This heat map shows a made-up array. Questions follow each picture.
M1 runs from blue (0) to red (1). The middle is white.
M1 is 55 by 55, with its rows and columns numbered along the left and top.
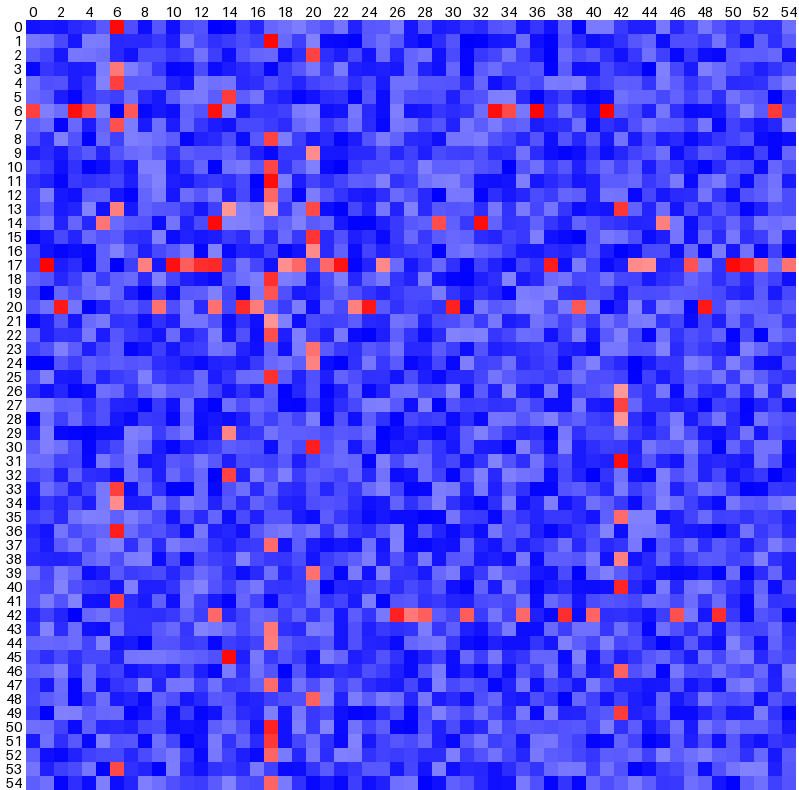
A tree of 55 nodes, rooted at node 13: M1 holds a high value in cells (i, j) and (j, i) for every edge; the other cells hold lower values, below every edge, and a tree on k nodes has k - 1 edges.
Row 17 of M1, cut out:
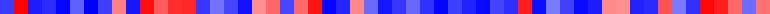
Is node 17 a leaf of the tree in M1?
no
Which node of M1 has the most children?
17
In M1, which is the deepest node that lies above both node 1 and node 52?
17
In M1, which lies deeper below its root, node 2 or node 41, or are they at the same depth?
the same depth
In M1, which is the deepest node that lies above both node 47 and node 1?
17
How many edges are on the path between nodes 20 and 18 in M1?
3
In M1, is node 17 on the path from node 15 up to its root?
no
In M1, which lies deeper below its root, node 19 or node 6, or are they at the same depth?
node 19
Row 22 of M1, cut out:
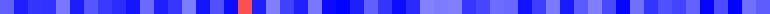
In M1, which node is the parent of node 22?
17
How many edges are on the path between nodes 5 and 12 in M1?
4
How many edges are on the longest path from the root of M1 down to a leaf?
2
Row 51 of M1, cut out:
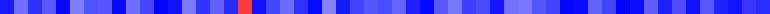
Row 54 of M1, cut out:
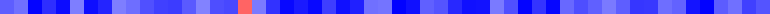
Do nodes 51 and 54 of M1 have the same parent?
yes
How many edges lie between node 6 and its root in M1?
1
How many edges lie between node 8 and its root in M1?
2
